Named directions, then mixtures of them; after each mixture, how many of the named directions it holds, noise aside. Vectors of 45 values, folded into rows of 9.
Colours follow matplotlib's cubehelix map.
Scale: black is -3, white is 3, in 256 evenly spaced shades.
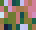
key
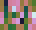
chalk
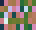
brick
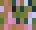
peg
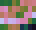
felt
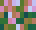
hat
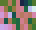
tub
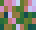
one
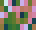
one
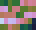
one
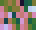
one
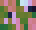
one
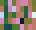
two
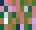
one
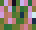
three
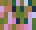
one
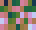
two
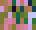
one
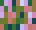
two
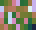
three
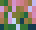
three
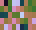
two
